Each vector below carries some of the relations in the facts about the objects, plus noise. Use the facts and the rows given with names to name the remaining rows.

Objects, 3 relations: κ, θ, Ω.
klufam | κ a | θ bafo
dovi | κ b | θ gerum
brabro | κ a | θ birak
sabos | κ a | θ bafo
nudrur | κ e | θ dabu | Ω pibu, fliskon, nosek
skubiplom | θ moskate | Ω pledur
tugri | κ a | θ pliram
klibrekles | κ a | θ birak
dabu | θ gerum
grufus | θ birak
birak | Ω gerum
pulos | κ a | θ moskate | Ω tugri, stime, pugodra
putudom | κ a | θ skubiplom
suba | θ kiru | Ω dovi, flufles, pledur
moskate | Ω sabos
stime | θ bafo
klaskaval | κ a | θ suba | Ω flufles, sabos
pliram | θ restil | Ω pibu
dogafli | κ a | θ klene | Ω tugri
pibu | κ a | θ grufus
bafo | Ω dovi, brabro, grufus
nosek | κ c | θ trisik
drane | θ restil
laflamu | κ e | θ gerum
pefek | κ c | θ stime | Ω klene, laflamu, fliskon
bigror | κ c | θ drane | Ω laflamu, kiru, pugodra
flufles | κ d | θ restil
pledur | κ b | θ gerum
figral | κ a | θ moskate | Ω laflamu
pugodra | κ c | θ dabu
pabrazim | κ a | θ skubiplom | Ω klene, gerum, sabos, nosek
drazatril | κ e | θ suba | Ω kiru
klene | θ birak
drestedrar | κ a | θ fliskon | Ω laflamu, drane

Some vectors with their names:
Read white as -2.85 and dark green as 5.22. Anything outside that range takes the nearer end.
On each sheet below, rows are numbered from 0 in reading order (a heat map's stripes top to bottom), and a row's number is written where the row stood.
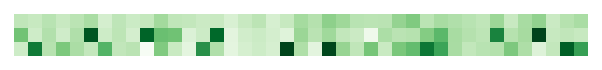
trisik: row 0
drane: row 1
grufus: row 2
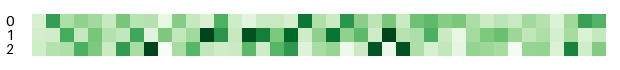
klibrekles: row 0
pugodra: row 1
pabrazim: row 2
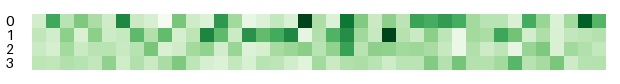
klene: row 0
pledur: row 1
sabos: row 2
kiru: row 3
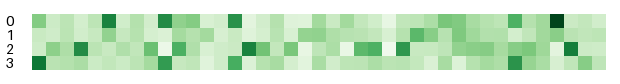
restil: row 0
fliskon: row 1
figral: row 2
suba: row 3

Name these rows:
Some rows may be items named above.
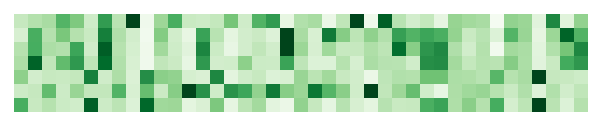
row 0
pabrazim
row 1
klene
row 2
pibu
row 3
dogafli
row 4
restil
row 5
dabu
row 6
tugri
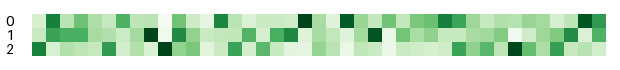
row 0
grufus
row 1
putudom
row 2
bigror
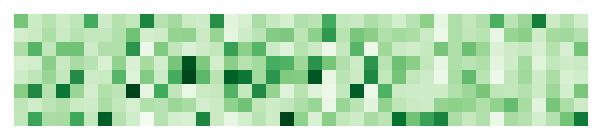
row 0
flufles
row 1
sabos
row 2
pulos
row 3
gerum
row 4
nudrur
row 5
skubiplom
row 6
pefek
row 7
pibu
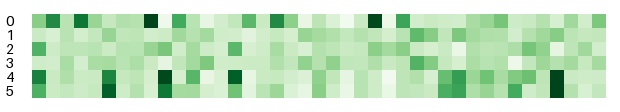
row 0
skubiplom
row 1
fliskon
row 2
klaskaval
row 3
nosek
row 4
pliram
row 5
tugri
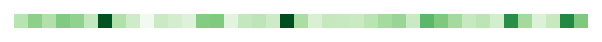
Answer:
birak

